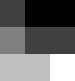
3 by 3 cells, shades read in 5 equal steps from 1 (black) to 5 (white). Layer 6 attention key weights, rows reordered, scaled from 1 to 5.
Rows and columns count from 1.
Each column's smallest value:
2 1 1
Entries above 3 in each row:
0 0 3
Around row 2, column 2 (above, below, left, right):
1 4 3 2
